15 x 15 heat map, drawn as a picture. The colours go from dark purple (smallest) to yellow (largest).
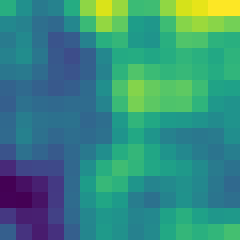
Ninth with the lowest average: bottom left. Calmest part: middle left. Ninth with the highest average: top right. Lone odd cells: none. Slope: up to the top right.
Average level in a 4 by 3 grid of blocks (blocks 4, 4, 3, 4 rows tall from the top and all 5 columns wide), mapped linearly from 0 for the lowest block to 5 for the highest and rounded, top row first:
245
234
132
033
